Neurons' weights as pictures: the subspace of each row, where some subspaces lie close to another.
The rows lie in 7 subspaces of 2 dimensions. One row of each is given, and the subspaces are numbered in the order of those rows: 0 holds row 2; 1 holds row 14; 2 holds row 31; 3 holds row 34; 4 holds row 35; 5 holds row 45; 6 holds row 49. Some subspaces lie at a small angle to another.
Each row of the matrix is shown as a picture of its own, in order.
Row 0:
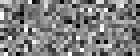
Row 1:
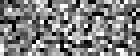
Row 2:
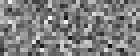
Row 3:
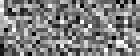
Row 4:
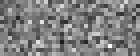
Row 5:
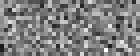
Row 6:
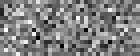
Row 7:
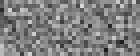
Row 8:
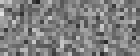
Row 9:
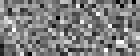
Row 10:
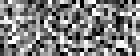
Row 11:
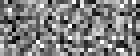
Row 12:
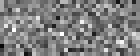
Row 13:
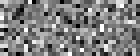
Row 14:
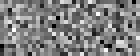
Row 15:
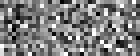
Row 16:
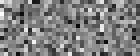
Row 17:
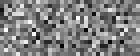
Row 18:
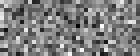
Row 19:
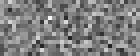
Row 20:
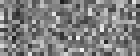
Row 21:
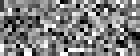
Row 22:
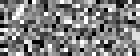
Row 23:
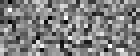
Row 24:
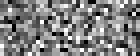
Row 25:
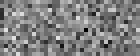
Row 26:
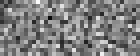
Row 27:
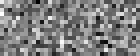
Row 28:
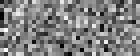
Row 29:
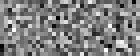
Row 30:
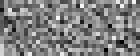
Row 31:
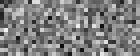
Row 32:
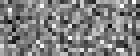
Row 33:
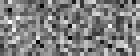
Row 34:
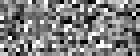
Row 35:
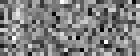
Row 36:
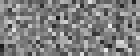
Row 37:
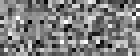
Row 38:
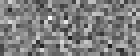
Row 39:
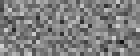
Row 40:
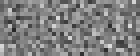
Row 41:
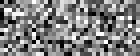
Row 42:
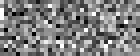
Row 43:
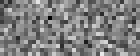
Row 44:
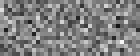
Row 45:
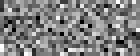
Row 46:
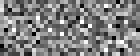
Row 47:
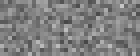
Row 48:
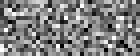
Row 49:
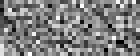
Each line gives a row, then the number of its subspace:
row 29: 1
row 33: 4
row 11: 4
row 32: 4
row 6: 5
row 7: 6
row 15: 1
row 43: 2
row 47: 2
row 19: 0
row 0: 3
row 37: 3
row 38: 0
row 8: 3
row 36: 1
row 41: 4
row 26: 2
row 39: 5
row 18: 2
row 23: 0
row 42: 6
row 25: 6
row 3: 6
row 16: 3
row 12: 5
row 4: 3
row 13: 2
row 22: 2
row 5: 1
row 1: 0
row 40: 1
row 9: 6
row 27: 3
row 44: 5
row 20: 4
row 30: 6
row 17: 5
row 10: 4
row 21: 5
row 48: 1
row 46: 5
